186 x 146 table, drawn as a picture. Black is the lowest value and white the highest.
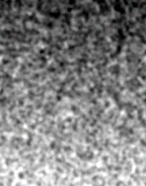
Slope: up to the bottom. Lone odd cells: none. Grain: blotchy. Stripes: none. Ninth with the highest average: bottom left.
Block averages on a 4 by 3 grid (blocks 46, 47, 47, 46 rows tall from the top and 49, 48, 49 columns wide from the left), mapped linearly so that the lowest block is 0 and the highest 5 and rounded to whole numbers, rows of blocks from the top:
100
222
333
555
